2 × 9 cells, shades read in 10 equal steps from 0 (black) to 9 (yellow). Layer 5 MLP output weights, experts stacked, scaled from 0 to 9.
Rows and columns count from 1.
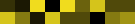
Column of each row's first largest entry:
3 1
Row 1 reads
2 1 9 0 9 4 8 3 3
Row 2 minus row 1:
6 4 -8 8 -6 -1 -8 2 3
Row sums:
39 39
